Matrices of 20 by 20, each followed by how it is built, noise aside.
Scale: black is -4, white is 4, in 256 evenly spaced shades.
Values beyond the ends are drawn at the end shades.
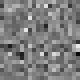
low rank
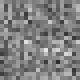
low rank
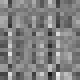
low rank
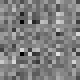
low rank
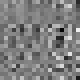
low rank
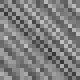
Toeplitz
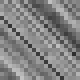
Toeplitz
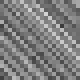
Toeplitz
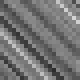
Toeplitz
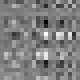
low rank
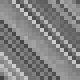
Toeplitz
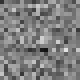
low rank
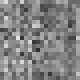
low rank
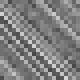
Toeplitz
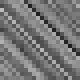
Toeplitz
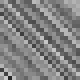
Toeplitz
